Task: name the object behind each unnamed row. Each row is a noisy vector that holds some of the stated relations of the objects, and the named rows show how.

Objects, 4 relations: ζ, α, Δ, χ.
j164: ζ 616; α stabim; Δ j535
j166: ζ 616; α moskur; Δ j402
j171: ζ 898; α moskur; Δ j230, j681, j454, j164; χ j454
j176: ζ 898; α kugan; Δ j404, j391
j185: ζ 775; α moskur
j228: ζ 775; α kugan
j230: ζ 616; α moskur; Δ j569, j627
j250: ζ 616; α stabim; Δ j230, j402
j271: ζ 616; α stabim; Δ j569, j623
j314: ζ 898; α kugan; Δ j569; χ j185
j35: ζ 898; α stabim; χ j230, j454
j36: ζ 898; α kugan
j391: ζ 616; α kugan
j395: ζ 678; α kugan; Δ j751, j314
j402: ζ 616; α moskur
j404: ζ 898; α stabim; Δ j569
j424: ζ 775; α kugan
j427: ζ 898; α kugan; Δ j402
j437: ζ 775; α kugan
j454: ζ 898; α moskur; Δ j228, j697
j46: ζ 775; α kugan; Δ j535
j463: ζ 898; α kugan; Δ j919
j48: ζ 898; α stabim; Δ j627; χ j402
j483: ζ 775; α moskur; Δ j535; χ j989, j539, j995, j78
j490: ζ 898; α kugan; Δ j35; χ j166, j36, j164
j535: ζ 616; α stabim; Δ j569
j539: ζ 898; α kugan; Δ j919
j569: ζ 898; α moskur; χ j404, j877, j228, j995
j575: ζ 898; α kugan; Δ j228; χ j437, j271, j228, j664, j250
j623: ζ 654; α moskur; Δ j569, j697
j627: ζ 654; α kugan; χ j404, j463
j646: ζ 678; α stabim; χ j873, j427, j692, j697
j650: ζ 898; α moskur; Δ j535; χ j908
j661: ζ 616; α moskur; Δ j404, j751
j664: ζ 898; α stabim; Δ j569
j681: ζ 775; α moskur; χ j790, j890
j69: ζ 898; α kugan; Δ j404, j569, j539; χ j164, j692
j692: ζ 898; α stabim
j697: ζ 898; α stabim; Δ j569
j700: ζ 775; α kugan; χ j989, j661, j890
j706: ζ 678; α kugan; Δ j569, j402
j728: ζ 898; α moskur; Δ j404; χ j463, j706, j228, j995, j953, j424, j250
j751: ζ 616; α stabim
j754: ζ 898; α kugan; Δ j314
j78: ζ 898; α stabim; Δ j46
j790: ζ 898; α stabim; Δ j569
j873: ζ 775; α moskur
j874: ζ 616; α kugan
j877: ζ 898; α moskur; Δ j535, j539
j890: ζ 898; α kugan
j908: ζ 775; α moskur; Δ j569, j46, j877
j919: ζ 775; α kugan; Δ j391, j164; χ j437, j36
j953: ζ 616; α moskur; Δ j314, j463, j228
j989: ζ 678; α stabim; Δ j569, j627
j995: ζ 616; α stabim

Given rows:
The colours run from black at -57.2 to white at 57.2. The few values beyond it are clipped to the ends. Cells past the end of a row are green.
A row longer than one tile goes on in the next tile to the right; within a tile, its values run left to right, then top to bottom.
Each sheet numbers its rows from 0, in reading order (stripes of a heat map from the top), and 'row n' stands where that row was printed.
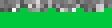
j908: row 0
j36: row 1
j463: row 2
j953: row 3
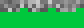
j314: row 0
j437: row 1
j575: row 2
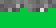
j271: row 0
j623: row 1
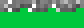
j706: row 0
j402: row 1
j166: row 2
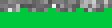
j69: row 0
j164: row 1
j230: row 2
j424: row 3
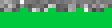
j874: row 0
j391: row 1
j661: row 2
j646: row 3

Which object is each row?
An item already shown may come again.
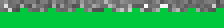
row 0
j627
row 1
j230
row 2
j230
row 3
j995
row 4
j176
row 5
j569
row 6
j46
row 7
j989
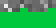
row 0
j627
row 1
j78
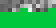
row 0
j681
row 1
j35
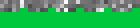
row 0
j185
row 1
j271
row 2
j427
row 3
j877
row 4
j395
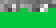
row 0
j873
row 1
j171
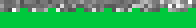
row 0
j650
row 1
j919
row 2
j48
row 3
j754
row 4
j391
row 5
j700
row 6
j490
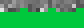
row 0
j692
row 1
j483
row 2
j989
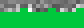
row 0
j176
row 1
j646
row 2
j391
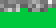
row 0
j176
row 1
j874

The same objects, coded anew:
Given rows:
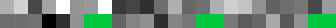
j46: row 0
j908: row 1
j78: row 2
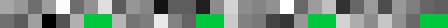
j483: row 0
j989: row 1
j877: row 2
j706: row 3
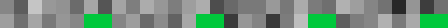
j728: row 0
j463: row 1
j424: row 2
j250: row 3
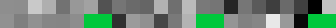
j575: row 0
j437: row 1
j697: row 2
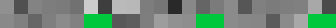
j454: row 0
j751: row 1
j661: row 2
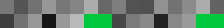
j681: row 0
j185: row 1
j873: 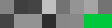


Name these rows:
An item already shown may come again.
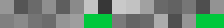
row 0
j402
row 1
j78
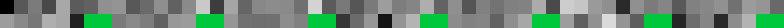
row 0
j314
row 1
j402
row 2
j171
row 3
j681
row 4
j661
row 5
j646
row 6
j700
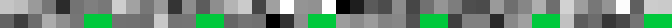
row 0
j35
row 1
j692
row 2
j46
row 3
j623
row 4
j185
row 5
j650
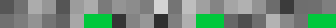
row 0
j627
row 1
j919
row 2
j48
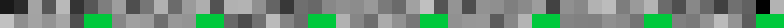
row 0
j569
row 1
j166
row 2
j48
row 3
j395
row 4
j953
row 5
j490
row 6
j271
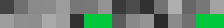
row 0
j69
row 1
j908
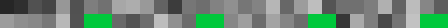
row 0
j230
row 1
j48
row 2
j427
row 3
j228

